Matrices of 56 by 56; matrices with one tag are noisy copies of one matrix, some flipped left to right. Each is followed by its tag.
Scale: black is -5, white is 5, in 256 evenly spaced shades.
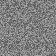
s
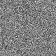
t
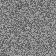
s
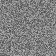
s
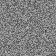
s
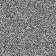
s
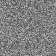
s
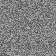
s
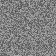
s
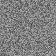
s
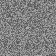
s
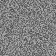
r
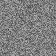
t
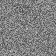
t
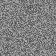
t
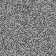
t
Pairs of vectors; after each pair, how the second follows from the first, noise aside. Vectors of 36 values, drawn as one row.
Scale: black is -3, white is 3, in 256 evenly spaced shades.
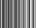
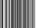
wrapped around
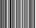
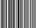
wrapped around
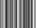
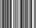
wrapped around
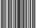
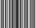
reversed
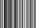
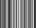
wrapped around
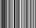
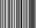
reversed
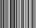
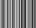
reversed
